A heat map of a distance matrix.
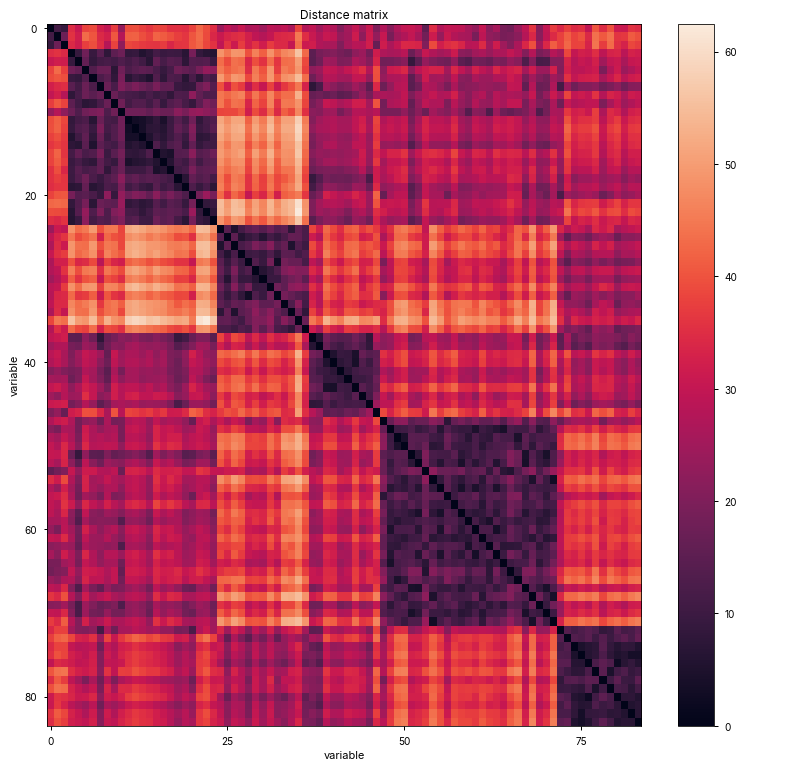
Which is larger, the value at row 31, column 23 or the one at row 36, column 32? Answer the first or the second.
the first
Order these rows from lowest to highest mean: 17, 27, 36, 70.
70, 17, 36, 27
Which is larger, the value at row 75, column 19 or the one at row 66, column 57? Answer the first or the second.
the first
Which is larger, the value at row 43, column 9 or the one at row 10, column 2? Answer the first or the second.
the first
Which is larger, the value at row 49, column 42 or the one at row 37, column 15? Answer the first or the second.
the first
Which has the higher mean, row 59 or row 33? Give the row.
33
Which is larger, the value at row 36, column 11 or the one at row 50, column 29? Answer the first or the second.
the first
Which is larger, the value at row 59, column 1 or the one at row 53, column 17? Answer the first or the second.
the second
